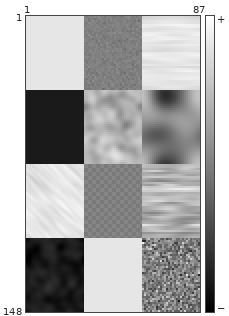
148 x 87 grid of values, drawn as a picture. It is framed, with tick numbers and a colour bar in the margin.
The table splits into 4 rows of 3 panels. Panel 1,1: very high, flat. Panel 1,2: middling, fine-grained, faint in contrast. Panel 1,3: very high, streaked across, faint in contrast. Panel 2,1: very low, flat. Panel 2,2: high, blotchy. Panel 2,3: middling, smooth, strong in contrast. Panel 3,1: very high, slanting down to the right, faint in contrast. Panel 3,2: middling, checkered, faint in contrast. Panel 3,3: high, streaked across. Panel 4,1: very low, blotchy, faint in contrast. Panel 4,2: very high, flat. Panel 4,3: middling, fine-grained, strong in contrast.
